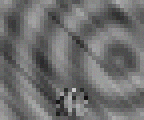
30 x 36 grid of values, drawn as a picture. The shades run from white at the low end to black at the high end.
No overall slope runs across the table. Values change most from cell to cell in the bottom middle. An odd patch, rougher than its surroundings, sits in the bottom middle. The histogram is bell-shaped. Concentric rings centre on the middle right.
